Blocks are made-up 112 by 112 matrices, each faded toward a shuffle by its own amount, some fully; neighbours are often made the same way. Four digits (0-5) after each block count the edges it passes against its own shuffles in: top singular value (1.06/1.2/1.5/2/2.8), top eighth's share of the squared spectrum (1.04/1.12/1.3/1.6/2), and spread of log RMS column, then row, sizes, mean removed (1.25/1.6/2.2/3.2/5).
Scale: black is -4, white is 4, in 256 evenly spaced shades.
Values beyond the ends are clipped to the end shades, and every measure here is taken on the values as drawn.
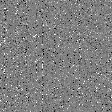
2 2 2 0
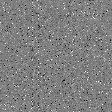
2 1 1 0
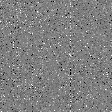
2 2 2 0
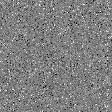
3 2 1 0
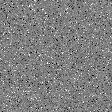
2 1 0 0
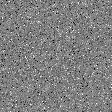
1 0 0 0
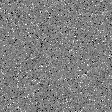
0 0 0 0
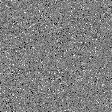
0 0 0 1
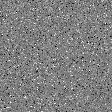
0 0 0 0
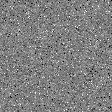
0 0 0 0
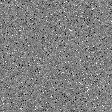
0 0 0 0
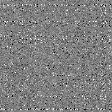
2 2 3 3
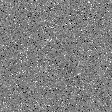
0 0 0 0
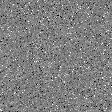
0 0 0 0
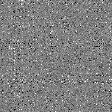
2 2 3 3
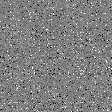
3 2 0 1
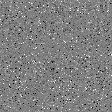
3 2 0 1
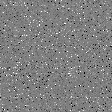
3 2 0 1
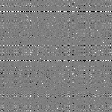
5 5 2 3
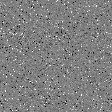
2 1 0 0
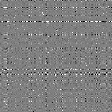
5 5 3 3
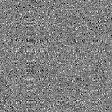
4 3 2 2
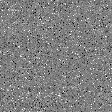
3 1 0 0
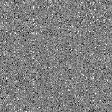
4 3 2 1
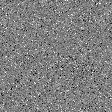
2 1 0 0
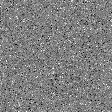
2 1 0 0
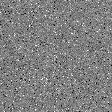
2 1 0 0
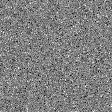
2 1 0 0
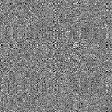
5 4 3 3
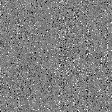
1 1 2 0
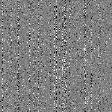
2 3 4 0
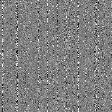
2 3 4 0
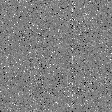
2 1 1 0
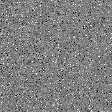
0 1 2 0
